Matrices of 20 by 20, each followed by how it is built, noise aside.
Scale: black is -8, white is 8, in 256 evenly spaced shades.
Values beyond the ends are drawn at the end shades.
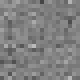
low rank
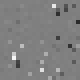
sparse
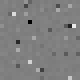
sparse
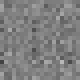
low rank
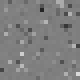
sparse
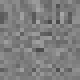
low rank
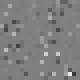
sparse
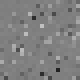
sparse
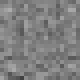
low rank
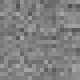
low rank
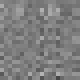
low rank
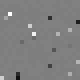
sparse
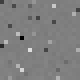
sparse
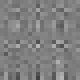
low rank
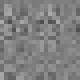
low rank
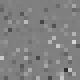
sparse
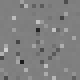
sparse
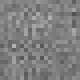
low rank
